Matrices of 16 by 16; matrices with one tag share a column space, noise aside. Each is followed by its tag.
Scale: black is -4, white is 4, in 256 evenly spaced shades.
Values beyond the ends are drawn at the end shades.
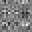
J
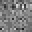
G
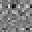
G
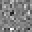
G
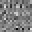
G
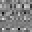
G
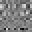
G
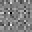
J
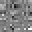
G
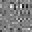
G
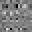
G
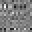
G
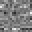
G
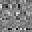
G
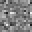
J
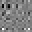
G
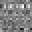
G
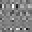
G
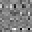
G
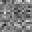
J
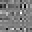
G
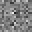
J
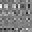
G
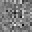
J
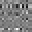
G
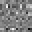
G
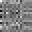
J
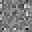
G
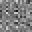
J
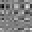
G
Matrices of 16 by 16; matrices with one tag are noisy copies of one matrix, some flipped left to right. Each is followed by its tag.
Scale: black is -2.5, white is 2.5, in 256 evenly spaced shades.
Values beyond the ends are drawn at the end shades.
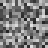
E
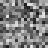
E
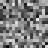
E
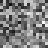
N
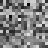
N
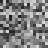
N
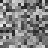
N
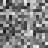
N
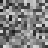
N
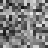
N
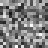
E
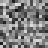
E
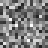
E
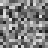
E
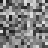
N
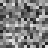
E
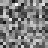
E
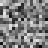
E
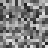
E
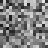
N
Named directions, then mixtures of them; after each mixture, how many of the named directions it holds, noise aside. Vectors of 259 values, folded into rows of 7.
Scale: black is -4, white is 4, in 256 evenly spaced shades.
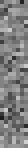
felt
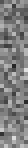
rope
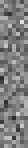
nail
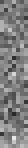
two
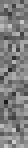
three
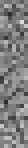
two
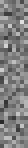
one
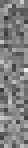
two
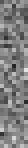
one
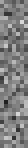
one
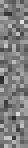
one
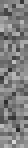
three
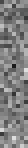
one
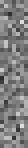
one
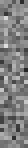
three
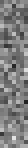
one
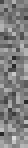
two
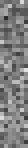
two
